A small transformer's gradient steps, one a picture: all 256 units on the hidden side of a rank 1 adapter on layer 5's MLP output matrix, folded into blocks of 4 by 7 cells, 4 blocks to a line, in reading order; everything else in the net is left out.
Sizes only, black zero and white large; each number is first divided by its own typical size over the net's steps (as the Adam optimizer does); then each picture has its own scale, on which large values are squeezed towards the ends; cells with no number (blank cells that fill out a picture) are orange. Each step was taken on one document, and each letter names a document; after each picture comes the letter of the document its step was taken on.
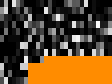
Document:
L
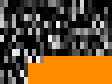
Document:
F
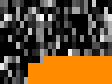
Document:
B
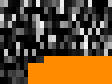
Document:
F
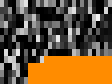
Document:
F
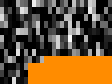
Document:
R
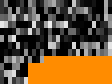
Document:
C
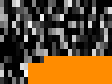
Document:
L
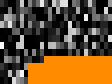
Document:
F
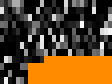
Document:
L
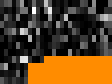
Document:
B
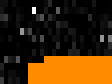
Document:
B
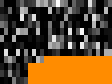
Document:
F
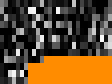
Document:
R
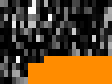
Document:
B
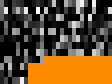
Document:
L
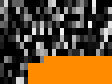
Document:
L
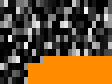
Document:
C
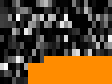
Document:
B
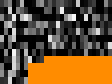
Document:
F
